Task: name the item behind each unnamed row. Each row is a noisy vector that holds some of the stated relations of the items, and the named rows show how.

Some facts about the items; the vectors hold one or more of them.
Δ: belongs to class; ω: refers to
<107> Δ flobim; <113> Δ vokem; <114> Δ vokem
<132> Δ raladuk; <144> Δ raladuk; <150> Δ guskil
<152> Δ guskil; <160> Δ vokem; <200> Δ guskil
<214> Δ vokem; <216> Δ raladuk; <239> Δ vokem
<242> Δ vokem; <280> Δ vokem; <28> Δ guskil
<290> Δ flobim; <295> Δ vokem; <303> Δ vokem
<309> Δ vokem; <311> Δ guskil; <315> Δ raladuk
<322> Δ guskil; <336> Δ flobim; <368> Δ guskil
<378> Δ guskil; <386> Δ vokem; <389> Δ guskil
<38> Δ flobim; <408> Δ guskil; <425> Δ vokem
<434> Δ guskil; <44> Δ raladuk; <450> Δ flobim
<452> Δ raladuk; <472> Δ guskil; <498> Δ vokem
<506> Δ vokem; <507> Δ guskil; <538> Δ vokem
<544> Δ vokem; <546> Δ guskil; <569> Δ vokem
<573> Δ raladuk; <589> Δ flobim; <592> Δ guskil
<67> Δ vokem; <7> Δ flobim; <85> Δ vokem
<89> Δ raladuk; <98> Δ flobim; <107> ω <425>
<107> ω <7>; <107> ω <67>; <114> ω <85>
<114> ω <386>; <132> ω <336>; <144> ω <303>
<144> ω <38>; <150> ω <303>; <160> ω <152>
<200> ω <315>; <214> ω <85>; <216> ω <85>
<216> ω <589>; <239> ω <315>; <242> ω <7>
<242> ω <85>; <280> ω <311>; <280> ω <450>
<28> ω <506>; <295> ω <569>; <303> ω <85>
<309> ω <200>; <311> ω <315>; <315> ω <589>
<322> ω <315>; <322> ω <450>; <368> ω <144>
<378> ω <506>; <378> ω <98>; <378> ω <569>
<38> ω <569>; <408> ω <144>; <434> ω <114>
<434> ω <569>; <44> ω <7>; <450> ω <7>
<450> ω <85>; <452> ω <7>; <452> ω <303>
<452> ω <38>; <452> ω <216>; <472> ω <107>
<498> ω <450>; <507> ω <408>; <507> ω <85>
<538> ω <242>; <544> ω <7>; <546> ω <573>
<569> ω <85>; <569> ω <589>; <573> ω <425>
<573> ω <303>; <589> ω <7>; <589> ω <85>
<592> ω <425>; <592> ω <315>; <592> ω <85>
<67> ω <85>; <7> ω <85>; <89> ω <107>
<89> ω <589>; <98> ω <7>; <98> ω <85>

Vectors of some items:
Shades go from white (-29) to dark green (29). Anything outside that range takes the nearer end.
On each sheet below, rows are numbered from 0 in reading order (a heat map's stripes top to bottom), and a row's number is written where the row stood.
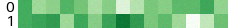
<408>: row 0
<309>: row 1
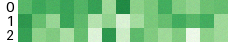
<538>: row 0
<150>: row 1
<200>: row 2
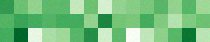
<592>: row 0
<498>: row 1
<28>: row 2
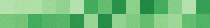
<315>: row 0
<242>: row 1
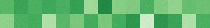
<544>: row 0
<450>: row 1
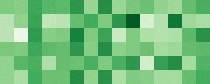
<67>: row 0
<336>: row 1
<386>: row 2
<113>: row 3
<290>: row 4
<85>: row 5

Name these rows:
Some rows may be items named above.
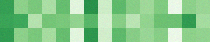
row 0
<200>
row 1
<378>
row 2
<200>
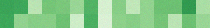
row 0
<378>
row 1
<311>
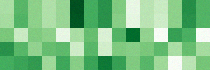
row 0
<506>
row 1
<506>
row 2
<152>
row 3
<322>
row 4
<309>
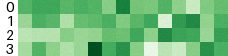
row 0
<280>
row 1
<98>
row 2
<216>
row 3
<506>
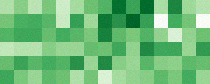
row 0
<132>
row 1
<160>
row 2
<239>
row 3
<216>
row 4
<295>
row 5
<434>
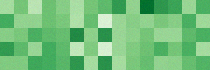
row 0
<44>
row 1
<389>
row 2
<569>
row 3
<472>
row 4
<303>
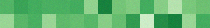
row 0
<498>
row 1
<38>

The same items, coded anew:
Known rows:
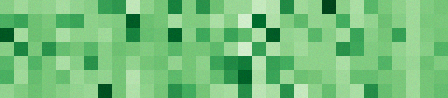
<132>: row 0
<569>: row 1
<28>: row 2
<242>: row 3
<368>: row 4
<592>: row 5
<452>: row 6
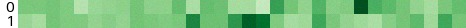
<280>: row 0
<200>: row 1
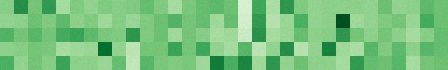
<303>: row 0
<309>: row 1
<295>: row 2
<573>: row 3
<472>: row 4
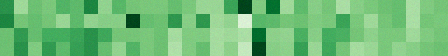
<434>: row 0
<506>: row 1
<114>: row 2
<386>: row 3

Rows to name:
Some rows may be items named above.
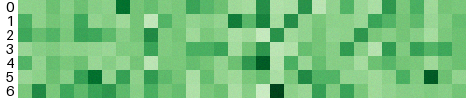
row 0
<216>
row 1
<472>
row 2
<295>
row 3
<315>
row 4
<592>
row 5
<38>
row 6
<386>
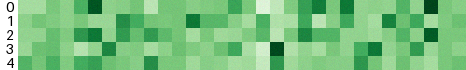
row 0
<336>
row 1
<44>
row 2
<38>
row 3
<160>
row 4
<295>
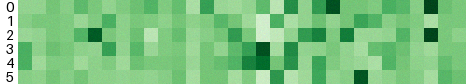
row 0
<450>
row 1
<113>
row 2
<336>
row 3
<507>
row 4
<311>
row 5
<239>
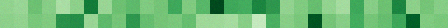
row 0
<152>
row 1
<98>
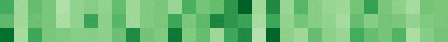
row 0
<322>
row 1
<389>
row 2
<378>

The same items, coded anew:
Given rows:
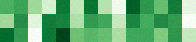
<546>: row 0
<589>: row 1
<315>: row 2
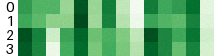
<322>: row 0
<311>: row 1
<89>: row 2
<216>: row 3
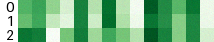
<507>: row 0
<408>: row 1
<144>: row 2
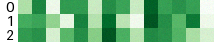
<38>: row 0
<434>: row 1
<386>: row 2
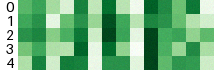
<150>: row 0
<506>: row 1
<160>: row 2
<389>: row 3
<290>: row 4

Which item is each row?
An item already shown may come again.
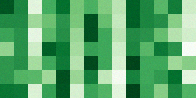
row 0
<44>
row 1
<295>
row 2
<506>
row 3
<450>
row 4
<113>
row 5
<322>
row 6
<132>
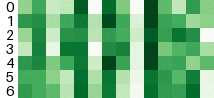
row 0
<152>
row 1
<113>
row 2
<98>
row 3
<336>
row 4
<160>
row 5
<472>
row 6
<592>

